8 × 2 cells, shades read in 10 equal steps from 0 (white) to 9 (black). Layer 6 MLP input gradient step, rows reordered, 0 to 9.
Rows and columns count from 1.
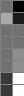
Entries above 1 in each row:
2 2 2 2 2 2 1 1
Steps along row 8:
down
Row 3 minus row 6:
0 1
